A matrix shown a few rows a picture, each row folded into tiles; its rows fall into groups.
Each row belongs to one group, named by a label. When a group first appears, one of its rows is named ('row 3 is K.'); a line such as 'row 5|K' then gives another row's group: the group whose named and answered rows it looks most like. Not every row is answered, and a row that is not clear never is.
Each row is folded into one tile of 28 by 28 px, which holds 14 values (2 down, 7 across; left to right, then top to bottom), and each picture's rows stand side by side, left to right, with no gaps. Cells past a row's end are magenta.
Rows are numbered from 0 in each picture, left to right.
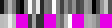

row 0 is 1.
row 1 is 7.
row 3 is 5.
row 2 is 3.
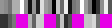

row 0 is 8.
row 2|7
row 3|5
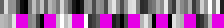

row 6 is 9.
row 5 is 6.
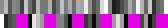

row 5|7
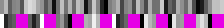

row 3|1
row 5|9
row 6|9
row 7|6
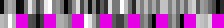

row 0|1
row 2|5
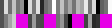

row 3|7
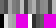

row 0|9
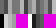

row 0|9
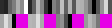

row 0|6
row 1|1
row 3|5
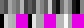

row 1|9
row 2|1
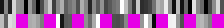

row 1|5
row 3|3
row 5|6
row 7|5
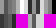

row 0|8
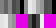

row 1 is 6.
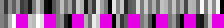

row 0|3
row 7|8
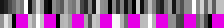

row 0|6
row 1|1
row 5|1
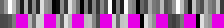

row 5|9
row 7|9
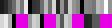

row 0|6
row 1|6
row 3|8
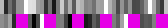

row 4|3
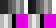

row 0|6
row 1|6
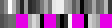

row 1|6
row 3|9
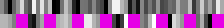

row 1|8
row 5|3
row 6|9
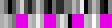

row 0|5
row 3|1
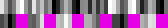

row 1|8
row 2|1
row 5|1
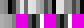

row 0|5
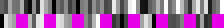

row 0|9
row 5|6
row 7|7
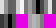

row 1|5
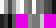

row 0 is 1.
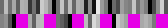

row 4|9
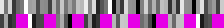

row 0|7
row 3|7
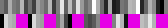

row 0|9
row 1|9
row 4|6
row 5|1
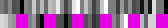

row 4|3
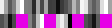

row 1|3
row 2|6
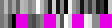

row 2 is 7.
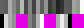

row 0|9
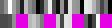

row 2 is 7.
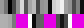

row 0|5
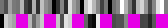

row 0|9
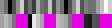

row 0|5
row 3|8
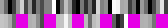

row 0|5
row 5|5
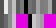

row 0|8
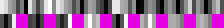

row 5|1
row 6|5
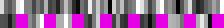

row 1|3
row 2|1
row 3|8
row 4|7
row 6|5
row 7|6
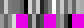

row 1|7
